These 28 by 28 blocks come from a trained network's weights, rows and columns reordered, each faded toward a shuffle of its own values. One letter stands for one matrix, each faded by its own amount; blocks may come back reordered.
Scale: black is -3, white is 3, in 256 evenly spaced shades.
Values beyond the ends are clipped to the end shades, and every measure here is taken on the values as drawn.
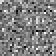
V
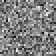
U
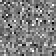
V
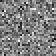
U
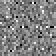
V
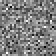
U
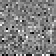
V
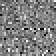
V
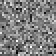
U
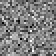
U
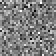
U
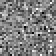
U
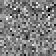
U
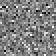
V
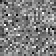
V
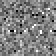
V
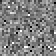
V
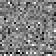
V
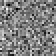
U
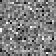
V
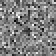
U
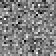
U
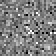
V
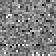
V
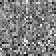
V
